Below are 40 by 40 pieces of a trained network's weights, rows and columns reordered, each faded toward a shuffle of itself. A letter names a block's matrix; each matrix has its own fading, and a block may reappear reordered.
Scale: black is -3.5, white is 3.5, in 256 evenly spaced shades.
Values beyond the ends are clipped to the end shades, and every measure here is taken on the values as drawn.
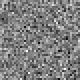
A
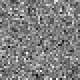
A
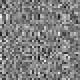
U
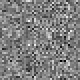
U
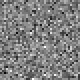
A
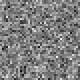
A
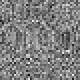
U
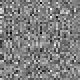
U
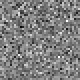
A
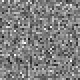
A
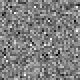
A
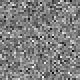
A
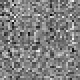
U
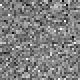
A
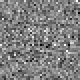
A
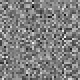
U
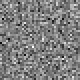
A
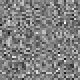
U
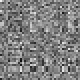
U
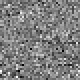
A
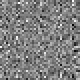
U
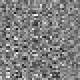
U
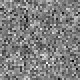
A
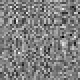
U
